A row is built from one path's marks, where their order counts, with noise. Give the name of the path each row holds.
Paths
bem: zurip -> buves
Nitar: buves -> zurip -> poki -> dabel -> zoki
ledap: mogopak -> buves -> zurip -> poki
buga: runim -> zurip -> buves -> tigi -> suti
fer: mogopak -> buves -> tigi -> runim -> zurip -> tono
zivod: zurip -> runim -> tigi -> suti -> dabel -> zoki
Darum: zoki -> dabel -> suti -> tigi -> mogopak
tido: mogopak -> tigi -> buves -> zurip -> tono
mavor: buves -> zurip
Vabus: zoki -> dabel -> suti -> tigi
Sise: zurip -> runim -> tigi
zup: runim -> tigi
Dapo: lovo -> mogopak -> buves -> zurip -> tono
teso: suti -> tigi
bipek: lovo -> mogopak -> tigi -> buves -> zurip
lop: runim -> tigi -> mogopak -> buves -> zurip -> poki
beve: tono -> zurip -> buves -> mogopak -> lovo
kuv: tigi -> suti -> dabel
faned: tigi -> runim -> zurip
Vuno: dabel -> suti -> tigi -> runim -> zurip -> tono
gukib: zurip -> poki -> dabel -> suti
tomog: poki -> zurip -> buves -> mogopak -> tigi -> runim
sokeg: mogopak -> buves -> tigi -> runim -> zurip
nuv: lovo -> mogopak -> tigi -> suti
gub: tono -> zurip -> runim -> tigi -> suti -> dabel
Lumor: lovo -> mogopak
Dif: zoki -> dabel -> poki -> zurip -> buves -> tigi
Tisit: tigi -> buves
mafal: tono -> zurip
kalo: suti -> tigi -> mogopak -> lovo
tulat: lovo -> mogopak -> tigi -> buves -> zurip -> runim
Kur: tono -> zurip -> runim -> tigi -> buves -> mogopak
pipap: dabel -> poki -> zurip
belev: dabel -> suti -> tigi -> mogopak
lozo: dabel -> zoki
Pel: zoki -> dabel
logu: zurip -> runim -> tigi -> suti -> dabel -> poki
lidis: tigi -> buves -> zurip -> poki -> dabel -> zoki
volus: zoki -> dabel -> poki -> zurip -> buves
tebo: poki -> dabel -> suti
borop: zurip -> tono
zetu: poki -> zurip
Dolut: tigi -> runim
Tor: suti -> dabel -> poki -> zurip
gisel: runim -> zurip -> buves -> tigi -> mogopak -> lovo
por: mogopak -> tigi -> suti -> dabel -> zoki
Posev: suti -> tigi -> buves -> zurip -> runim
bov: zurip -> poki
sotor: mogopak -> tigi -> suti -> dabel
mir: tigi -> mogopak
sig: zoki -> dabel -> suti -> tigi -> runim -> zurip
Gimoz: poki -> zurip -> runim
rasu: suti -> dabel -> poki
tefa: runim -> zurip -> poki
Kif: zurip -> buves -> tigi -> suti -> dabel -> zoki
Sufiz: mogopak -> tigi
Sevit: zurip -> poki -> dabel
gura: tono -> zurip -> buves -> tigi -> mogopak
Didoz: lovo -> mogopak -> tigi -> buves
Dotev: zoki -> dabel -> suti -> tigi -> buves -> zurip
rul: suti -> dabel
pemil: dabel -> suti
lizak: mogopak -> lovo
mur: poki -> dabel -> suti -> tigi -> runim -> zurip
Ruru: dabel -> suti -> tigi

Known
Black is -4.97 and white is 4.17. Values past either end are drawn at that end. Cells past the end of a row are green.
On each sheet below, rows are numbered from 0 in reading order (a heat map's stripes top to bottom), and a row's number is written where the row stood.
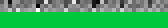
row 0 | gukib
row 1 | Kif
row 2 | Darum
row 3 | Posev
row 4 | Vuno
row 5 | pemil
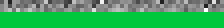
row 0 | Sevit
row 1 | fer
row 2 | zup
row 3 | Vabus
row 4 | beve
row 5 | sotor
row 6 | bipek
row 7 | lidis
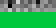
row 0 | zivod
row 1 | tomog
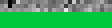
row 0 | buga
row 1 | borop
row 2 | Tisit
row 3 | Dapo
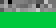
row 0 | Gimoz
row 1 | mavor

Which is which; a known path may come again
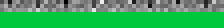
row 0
tomog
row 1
Vuno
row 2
tefa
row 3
Dif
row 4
por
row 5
Sise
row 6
tebo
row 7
lop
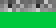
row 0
bem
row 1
mavor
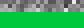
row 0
Kur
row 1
gura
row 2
Vabus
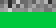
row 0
Nitar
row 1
Sufiz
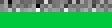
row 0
gukib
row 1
Kif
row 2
kuv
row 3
Ruru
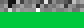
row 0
Posev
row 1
lidis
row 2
zup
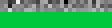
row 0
sig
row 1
ledap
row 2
mur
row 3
pipap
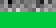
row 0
Tor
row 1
teso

